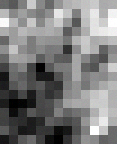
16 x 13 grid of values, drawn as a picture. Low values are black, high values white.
Mirror symmetry: none. Ninth with the highest average: top right. Slope: up to the top right.
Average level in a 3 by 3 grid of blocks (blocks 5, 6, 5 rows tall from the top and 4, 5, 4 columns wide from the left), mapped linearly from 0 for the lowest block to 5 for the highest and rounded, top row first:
4 3 5
2 2 3
0 1 4
